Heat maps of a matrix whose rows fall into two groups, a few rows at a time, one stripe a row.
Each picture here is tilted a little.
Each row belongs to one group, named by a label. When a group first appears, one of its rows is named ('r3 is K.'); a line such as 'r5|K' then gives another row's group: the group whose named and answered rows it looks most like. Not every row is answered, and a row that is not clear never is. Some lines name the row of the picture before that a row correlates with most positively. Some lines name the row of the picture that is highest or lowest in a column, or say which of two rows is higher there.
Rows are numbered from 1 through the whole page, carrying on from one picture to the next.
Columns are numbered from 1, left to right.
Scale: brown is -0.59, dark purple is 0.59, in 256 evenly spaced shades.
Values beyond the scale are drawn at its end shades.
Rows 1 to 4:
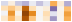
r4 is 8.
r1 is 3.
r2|8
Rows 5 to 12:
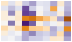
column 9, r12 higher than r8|No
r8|8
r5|3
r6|3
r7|3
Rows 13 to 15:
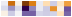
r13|8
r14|3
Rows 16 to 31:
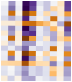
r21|3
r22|3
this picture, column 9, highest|20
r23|8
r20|8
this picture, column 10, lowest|20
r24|3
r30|3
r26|8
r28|8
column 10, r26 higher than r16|No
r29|3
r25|3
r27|3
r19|3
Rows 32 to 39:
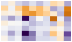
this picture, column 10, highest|38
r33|8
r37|3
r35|3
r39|3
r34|8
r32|3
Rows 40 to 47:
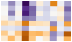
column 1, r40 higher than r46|Yes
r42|3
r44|8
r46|8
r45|3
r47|8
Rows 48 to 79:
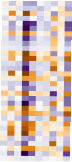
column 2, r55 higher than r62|Yes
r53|3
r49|3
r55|3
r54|8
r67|3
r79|3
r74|8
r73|8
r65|3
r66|8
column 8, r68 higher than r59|No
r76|3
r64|3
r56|3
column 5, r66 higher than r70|Yes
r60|3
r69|8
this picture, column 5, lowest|59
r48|3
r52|3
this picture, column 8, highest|66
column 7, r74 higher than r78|No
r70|8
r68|3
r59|8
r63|8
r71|3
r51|3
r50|8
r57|3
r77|8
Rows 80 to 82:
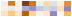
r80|8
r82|8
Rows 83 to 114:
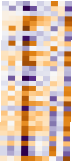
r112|3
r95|8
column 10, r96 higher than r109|Yes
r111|8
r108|8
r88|8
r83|3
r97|3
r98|3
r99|3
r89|3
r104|3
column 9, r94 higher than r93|No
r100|8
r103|8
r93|8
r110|3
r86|8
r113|3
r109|8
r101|8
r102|8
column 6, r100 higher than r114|Yes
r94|8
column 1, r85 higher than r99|No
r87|8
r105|8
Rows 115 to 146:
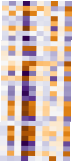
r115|3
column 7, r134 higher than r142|Yes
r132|3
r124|8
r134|3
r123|3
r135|8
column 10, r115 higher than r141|Yes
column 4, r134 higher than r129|No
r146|3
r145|8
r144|3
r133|3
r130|8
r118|3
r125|3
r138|3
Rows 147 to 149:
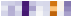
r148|3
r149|3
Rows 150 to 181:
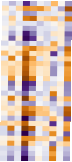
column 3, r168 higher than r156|Yes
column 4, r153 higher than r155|No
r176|3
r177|8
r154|3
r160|8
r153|8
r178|8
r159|8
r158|3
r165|8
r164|8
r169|8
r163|8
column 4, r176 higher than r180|Yes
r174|8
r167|3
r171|8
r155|3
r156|3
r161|8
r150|3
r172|8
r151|8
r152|3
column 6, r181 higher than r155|No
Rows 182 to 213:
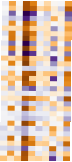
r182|8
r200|3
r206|8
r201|8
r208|3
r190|3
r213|8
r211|3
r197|8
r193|8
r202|3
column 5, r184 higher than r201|Yes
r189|8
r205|3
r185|3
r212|8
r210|8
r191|8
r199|3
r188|8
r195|3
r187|8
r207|3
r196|8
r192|3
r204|3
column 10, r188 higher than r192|No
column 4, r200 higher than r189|Yes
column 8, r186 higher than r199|No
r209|8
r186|8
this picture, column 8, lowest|211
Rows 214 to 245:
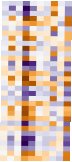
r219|3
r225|8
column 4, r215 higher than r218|Yes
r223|8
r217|8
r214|3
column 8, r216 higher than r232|No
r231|3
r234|8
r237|8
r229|8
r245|8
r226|3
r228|8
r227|3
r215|3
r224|3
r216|3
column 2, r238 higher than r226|No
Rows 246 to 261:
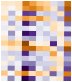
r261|3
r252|3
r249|8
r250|3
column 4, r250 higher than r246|Yes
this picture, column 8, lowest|256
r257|3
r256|3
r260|8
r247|8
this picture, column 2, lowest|254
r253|3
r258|3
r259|3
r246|8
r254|8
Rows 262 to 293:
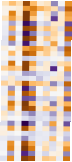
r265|8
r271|8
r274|8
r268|3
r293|8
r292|3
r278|8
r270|3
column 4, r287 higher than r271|No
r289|3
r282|8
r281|3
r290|8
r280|8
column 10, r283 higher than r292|No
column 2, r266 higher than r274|Yes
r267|8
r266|3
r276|3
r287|8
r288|3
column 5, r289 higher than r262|Yes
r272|8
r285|3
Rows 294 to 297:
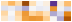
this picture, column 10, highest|295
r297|8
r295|3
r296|8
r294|8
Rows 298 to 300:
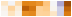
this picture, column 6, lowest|298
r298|8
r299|8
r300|8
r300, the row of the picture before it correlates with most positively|297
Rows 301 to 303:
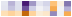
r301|3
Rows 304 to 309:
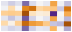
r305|8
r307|3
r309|3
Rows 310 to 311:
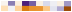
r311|8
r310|3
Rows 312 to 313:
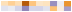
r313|3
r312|8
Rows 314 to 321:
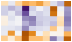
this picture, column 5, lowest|320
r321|8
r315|3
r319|3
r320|8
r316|3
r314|8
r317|3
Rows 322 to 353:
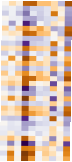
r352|8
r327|8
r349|8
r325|3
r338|8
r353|8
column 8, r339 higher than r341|No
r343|8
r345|3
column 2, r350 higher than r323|Yes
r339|3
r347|3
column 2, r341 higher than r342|No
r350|3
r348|3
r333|8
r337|8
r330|3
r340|3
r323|3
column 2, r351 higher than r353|Yes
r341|8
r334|8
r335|3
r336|8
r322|8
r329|3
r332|3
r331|8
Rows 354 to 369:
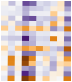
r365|8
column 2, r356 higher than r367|No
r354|3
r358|3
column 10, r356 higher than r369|Yes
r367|3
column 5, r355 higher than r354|No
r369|8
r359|8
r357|3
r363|8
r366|8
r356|3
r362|3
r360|3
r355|3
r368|3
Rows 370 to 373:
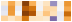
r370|8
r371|8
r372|8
